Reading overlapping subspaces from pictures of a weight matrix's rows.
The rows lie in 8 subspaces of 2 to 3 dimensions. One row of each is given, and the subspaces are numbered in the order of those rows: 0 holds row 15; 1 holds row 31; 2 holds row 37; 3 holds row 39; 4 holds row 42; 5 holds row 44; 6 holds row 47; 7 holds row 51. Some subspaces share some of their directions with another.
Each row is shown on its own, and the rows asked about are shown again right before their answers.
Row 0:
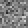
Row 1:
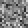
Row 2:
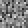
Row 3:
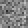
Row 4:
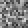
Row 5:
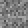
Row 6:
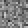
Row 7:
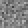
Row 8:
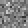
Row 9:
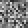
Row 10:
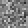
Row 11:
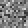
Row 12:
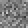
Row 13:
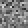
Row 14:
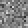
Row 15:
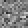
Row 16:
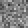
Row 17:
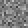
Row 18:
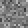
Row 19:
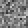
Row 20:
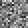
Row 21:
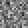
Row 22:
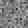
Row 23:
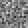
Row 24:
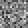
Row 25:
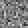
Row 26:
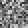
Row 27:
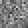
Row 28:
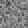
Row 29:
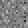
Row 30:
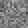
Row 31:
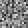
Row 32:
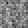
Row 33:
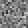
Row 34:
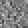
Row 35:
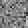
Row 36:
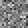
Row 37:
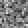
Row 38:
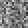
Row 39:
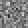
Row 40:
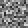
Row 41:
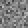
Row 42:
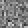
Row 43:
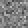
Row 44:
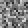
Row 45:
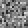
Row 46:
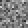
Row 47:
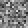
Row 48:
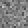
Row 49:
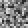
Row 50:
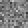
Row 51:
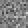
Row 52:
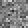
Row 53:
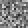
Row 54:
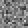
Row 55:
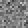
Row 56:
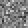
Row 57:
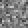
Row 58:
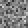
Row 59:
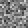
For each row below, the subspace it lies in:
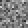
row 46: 2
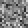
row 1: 0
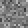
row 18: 0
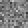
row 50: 6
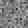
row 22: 3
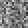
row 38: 5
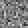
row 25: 4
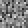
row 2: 1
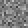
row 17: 4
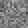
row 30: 6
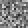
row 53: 7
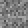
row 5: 5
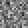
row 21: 3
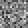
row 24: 0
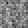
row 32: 5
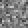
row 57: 2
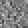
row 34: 3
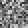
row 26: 3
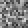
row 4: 5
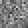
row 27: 3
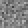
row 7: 1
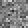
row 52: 0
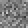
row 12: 7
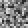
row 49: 2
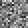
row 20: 0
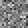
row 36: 0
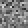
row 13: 3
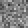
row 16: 0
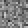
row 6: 4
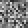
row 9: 6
